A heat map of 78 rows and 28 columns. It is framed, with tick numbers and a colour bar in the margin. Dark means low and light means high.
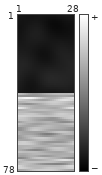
It is made of 2 by 1 panels. Panel 1,1: very low, smooth, faint in contrast. Panel 2,1: high, streaked across.
